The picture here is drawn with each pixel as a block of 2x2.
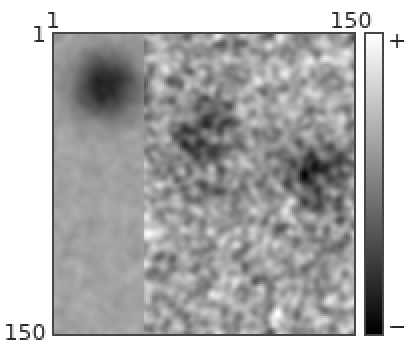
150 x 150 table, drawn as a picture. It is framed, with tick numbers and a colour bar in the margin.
Seam: vertical, 30% of the way across, the left part calmer. Lone odd cells: none. Odd rows or columns: none. Dips: three.
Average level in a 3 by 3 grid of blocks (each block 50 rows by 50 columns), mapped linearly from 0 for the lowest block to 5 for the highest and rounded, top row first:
035 | 521 | 544
